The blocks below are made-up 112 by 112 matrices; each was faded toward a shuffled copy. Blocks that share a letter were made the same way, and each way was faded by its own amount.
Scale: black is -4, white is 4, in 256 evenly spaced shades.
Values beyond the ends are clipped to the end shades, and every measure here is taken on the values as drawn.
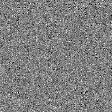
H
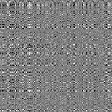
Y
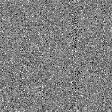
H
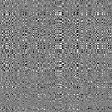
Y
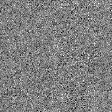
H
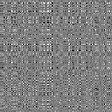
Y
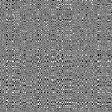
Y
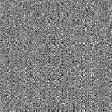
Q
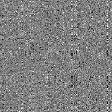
Q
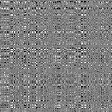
Y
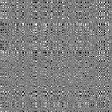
Y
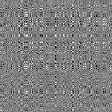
Y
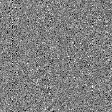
H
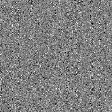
H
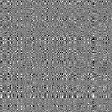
Y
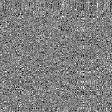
Q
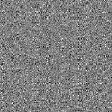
Q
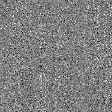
H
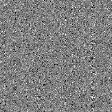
H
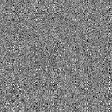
Q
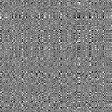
Y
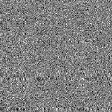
Q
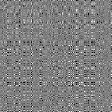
Y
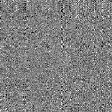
Q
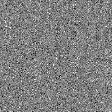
H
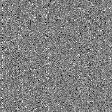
H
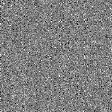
H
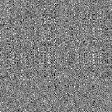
Q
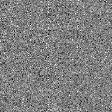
H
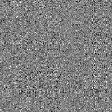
Q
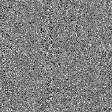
H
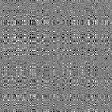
Y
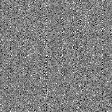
H
